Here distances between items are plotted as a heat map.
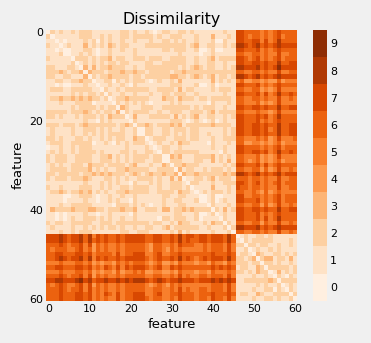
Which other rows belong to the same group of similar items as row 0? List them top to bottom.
1, 2, 3, 4, 5, 6, 7, 8, 9, 10, 11, 12, 13, 14, 15, 16, 17, 18, 19, 20, 21, 22, 23, 24, 25, 26, 27, 28, 29, 30, 31, 32, 33, 34, 35, 36, 37, 38, 39, 40, 41, 42, 43, 44, 45
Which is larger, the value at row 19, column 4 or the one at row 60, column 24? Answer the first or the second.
the second
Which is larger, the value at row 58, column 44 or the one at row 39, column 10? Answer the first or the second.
the first
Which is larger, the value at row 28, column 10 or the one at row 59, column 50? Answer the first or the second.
the first
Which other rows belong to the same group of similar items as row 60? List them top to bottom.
46, 47, 48, 49, 50, 51, 52, 53, 54, 55, 56, 57, 58, 59
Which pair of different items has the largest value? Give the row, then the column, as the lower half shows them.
56, 8
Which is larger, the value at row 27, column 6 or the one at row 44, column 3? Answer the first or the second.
the first
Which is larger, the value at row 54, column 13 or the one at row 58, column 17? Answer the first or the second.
the second
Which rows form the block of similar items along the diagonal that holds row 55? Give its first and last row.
46 to 60
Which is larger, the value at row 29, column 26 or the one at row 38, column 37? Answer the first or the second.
the first
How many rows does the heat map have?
61
